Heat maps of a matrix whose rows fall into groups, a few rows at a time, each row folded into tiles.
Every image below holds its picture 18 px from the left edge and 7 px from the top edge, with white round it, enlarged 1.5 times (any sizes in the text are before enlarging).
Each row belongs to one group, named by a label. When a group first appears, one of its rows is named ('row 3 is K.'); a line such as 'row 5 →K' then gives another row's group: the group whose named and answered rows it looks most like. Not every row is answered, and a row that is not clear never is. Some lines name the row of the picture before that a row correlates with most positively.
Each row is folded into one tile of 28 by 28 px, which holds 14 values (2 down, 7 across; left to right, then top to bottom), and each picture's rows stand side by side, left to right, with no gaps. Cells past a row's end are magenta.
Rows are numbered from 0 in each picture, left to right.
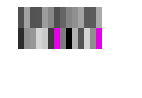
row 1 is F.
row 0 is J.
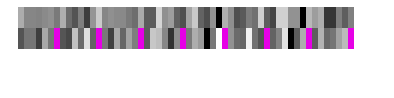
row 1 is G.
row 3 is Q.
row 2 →F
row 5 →J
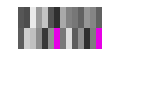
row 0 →Q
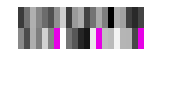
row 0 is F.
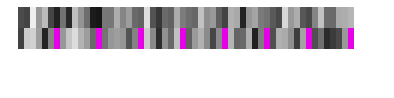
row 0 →Q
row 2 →Q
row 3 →J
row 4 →Q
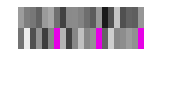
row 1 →F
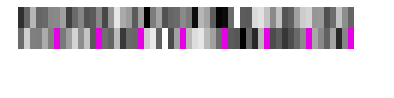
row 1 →G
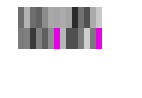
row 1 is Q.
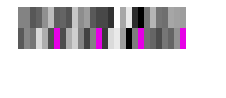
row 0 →J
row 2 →Q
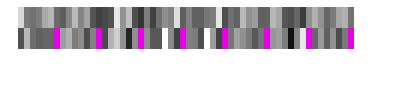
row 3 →J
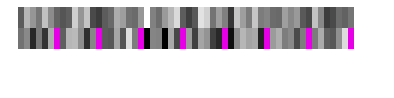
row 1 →Q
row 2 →F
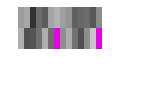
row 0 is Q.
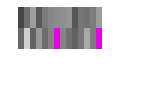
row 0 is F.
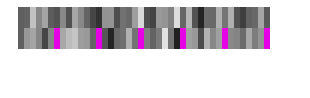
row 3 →J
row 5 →J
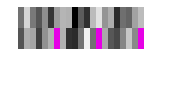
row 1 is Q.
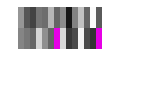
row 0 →J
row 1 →J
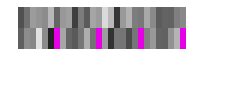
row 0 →J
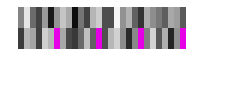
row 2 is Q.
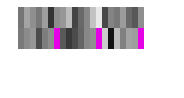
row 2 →F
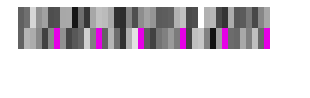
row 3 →G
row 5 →G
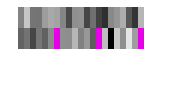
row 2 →F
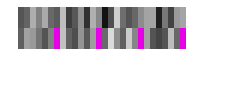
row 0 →Q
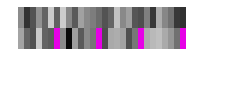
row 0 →J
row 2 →Q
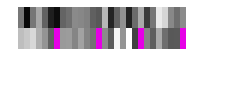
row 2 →G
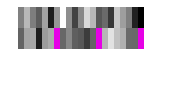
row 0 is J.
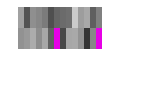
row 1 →Q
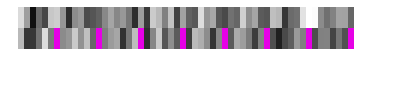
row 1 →G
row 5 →Q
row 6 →G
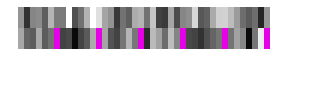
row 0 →J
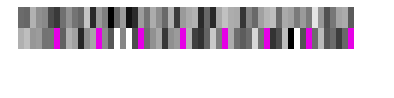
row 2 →G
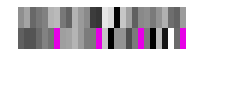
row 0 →G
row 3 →F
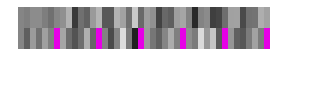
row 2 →J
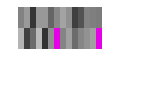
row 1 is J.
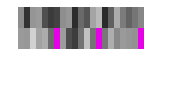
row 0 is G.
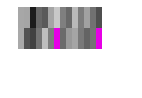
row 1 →Q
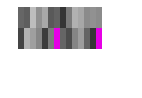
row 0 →Q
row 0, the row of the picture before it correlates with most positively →1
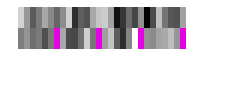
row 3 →F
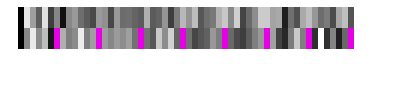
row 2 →G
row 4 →G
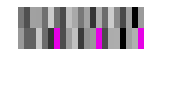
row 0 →J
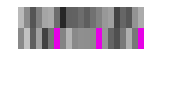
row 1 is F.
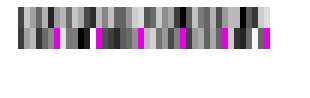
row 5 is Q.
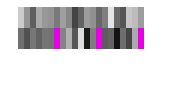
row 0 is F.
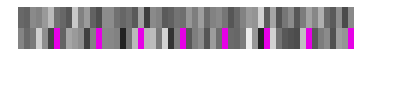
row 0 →J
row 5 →J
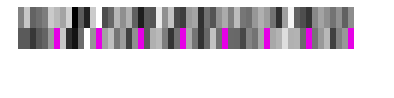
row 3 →Q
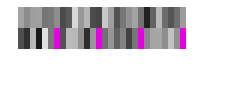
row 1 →Q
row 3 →F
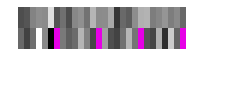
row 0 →J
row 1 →J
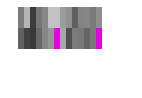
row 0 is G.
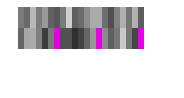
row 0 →Q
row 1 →G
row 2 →J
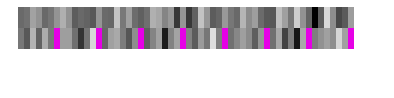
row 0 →F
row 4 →F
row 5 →Q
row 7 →F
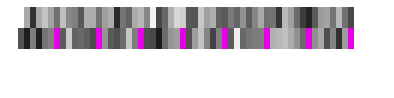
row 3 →G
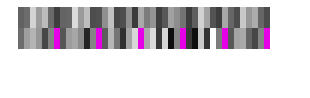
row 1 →Q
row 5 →Q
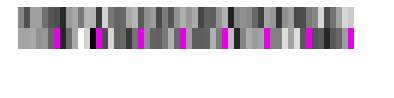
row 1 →J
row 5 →F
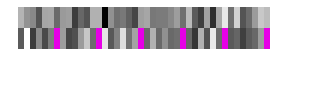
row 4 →G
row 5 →G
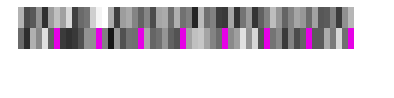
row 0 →G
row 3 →J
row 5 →G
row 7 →G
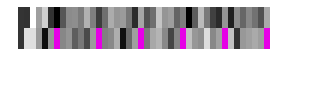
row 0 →Q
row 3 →Q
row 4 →F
